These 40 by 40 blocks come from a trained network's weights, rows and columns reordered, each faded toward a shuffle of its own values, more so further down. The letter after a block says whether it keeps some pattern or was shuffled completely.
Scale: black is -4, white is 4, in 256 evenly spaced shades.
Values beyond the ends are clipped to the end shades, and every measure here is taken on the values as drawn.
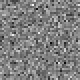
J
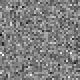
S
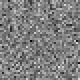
J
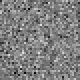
S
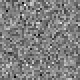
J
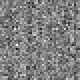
J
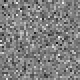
S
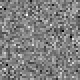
S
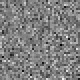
S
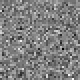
J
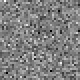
S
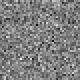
J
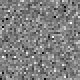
S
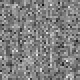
J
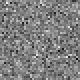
S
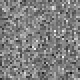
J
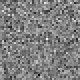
J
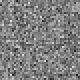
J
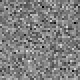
S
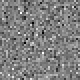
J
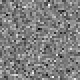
S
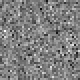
S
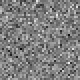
S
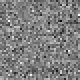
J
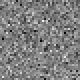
S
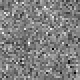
S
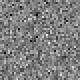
S
